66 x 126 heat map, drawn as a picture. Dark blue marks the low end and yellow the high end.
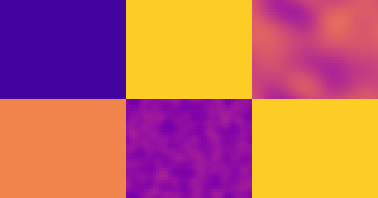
It is made of 2 by 3 panels. Panel 1,1: very low, flat. Panel 1,2: very high, flat. Panel 1,3: middling, smooth. Panel 2,1: high, flat. Panel 2,2: low, blotchy, faint in contrast. Panel 2,3: very high, flat.
